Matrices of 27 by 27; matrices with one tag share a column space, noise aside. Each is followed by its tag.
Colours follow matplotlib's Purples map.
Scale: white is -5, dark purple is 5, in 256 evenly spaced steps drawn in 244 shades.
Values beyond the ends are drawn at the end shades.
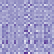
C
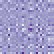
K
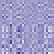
C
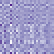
C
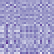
C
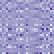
K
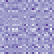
K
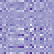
K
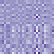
C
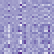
C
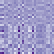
C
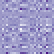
K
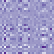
K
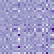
K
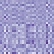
C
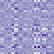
K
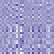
C
